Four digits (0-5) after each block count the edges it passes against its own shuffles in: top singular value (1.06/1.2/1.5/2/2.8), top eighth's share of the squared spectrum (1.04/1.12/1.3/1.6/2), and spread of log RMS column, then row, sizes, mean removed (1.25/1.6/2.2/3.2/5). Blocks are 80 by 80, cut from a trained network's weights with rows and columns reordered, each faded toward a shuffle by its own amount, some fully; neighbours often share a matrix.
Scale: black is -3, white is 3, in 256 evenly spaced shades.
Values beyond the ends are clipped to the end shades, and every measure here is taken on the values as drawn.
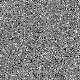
2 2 1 1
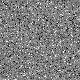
0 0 0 0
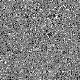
2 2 0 2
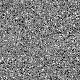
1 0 0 0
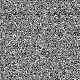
2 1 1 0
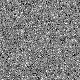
0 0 0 0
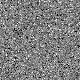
0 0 0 0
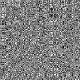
4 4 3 2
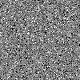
0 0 0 0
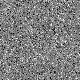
0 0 0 0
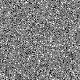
2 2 0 1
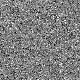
1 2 0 0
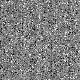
2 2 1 1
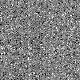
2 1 0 1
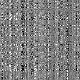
4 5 3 3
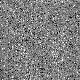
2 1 0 1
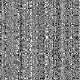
4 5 3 3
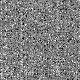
2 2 1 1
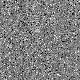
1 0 0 0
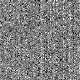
3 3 2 2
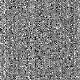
3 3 2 2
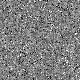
1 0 0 0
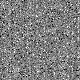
1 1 0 0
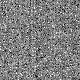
1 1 0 0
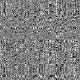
4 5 3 3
